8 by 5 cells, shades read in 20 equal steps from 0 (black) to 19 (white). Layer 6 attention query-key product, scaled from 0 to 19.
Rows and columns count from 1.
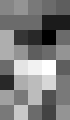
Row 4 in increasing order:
7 8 11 11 13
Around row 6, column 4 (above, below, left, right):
19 6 14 9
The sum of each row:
45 28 28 50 69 55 50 48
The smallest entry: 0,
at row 3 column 4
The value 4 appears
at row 3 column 2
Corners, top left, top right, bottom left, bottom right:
10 7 9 11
